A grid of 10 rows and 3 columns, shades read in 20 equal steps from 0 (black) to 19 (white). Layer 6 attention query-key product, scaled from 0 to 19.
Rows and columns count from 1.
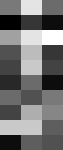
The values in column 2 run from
4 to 17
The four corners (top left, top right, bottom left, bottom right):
9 8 1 6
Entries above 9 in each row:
1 0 3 1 1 0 0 2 2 0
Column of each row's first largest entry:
2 2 3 2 2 2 3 2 1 2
